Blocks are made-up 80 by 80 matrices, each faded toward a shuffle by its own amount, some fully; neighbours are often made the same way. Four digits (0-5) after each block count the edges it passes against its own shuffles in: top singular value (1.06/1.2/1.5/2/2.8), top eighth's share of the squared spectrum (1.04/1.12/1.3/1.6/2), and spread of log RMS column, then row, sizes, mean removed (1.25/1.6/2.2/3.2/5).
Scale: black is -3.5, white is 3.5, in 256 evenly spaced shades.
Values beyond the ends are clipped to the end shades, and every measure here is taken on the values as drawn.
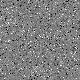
0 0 0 0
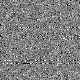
2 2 0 3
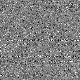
1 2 0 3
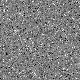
0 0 0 0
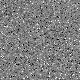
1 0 0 0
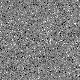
0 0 0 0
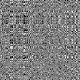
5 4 3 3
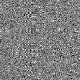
4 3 2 1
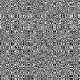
5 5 3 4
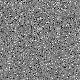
2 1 0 0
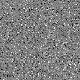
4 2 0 1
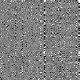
4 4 3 2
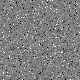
0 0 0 0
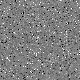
2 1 0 0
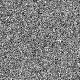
2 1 0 0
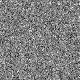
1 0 0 0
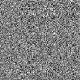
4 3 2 2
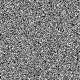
1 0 0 0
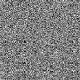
3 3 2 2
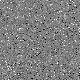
3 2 0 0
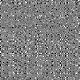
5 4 2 3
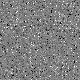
2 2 0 1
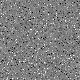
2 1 0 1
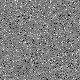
1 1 0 0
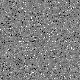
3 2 0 1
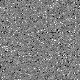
3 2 1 1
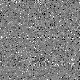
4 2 1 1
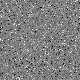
0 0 0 0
